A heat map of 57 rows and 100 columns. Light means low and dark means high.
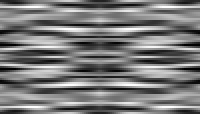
Mirror symmetry: left to right and top to bottom. Slope: none. Average level on the scale: 50%. Grain: streaks across.
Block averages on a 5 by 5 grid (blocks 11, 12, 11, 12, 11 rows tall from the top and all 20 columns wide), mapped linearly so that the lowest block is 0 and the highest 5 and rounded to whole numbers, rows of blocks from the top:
0 0 3 0 0
4 1 5 1 4
3 2 4 2 3
4 1 5 1 4
0 0 3 0 0
